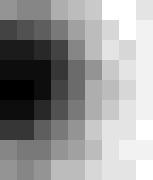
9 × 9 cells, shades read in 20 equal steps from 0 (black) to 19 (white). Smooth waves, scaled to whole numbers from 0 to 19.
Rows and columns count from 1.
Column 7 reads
19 16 17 15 14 15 17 17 17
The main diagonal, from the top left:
11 6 3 4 8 13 17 18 19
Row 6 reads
1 1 3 6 9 13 15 17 18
